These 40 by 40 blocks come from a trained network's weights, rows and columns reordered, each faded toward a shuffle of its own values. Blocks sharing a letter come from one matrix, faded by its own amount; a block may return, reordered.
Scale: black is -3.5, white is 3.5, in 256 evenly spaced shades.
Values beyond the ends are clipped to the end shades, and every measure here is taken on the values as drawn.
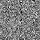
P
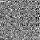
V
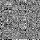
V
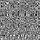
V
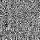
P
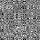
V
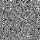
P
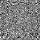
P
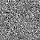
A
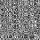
V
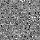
A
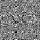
V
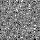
A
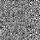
P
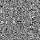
P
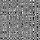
V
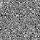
V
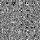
P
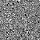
A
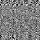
V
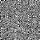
P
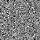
A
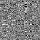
V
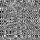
V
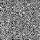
P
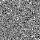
A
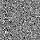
A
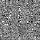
P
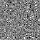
P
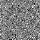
A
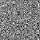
P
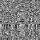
V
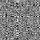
V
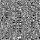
P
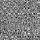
V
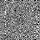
P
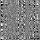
V
